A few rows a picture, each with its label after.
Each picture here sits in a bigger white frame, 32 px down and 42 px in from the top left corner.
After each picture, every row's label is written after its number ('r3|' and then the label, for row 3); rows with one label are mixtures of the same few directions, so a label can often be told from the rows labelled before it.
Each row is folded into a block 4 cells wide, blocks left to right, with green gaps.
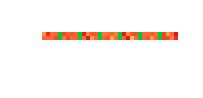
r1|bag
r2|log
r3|log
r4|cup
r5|log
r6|cup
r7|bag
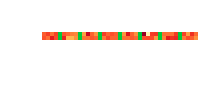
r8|cup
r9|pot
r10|bag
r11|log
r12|bag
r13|bag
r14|pot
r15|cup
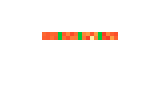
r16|cup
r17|cup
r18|cup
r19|log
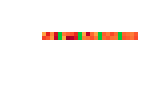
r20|bag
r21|pot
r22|bag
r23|cup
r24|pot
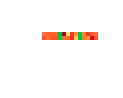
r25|log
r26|bag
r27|log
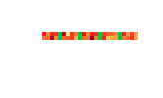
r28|cup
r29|bag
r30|cup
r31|pot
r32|bag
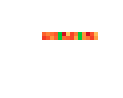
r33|log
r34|bag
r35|bag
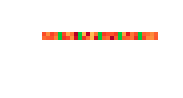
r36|cup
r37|bag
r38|cup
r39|cup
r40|bag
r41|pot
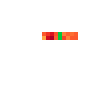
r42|pot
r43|log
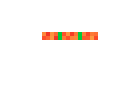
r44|cup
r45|cup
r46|cup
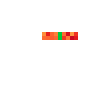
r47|bag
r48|cup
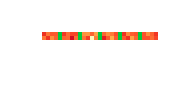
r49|log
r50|cup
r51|cup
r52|log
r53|log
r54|bag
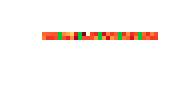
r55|pot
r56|pot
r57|bag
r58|log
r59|cup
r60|cup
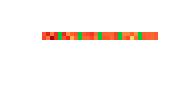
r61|cup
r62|log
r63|pot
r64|bag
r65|cup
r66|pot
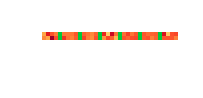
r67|log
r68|log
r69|pot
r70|cup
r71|cup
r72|log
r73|bag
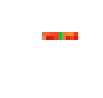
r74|pot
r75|pot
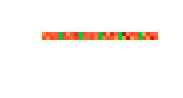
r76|log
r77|bag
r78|bag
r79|cup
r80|log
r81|log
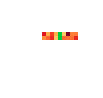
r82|bag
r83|bag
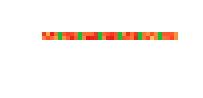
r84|cup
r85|log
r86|pot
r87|pot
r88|bag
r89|cup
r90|bag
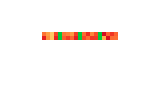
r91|pot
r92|pot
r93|cup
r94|log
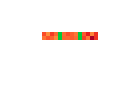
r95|cup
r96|bag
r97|cup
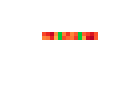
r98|pot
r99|cup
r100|pot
